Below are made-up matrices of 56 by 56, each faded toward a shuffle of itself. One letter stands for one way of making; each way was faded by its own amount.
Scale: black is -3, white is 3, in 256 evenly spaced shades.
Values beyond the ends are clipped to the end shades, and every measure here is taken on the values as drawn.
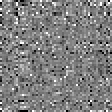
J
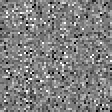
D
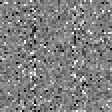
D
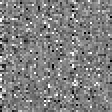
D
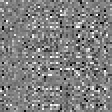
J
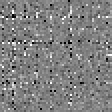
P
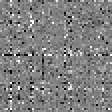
P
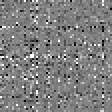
P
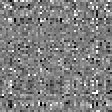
J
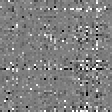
P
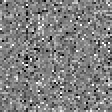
D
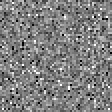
D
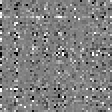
P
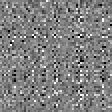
J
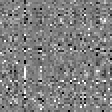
J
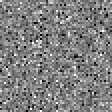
D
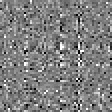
J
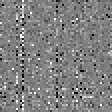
P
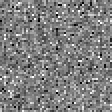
D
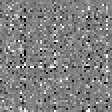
P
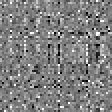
J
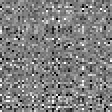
J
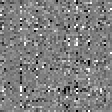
P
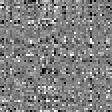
J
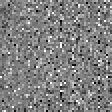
D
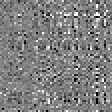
J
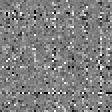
P
